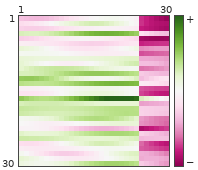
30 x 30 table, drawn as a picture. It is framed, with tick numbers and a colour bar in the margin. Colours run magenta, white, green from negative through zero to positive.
Average level on the scale: 50%. Ninth with the lowest average: top right. Ninth with the highest average: centre. Seam: vertical, 80% of the way across, the left part higher.
